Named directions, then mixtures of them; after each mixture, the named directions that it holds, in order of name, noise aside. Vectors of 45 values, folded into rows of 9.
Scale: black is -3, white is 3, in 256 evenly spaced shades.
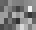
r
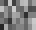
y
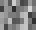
r, y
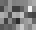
r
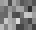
r, y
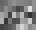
r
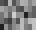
r, y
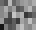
r, y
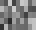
y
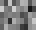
r, y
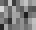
y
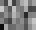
y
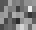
r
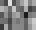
y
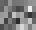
r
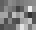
r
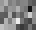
r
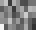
y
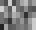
y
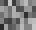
r, y
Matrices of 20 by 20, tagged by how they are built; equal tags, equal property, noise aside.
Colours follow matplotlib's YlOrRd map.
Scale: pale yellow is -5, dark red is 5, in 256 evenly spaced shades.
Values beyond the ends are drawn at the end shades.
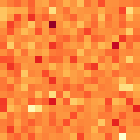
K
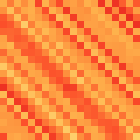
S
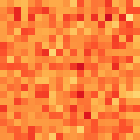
K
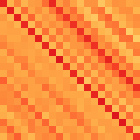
S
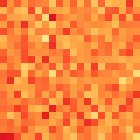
K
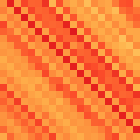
S
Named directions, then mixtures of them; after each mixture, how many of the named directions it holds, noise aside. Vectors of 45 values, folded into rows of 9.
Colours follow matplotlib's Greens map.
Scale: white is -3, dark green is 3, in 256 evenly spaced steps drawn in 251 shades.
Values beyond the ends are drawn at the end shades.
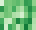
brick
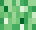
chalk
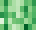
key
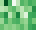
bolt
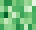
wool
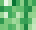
three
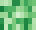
two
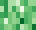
two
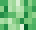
two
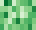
three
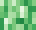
three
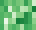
three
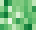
three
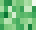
one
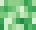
three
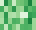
three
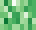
three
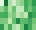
three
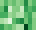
three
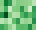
two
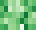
two
